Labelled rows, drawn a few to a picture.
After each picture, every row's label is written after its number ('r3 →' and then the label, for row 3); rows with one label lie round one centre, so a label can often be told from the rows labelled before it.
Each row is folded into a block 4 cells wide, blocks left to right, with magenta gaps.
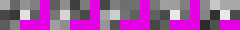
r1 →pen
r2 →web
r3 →web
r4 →pen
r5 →pen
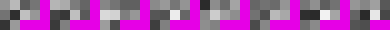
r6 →pen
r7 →pen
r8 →web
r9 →pen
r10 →web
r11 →pen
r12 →pen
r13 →pen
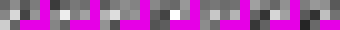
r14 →web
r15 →web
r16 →web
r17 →pen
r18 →web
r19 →pen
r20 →pen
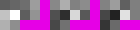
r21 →web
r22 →pen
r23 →pen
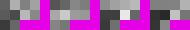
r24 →pen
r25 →web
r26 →pen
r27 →pen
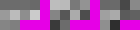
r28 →web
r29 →pen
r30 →web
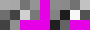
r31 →pen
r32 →pen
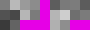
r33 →pen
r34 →web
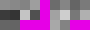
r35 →pen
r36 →web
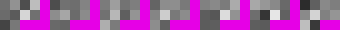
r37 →pen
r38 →web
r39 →web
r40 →web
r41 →pen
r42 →pen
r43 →web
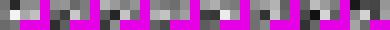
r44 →web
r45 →pen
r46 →pen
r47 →web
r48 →pen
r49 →pen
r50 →pen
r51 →web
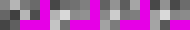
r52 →pen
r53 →web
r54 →web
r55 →web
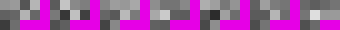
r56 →pen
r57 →pen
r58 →pen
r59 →web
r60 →pen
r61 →pen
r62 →web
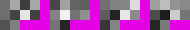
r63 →pen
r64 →web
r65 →pen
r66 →pen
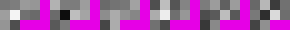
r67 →web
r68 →pen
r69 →web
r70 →web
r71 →pen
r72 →pen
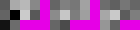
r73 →pen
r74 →web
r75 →web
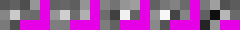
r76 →web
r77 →web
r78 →pen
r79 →web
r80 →pen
